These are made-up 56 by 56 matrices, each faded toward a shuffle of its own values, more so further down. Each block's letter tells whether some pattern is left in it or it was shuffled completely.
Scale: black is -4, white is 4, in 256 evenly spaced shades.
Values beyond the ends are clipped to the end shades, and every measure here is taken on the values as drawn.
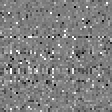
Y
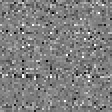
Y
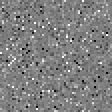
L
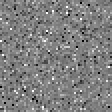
L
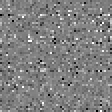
Y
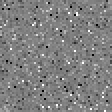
L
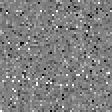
L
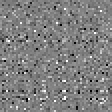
Y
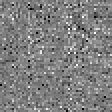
Y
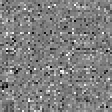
Y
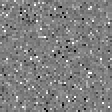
L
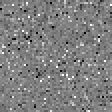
L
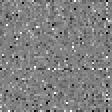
Y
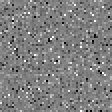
L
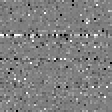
Y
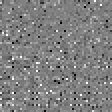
Y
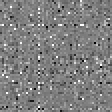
Y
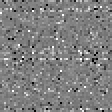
Y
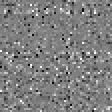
Y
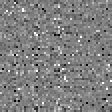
Y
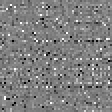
Y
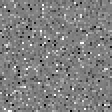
L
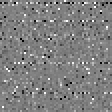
Y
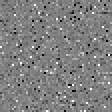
L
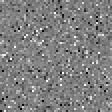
L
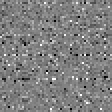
Y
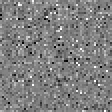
Y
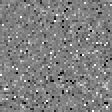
L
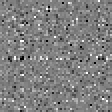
Y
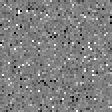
L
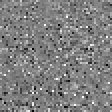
Y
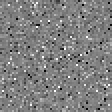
L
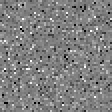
L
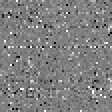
Y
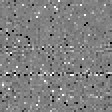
Y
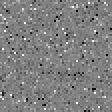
L
